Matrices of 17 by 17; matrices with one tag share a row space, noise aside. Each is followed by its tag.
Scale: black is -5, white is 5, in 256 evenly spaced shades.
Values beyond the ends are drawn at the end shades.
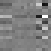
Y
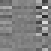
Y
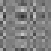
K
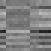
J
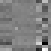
Y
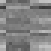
J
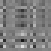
K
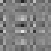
K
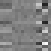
Y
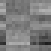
J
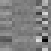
Y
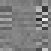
Y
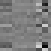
Y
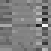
Y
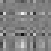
K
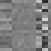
Y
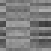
J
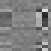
Y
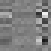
Y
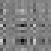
K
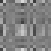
K
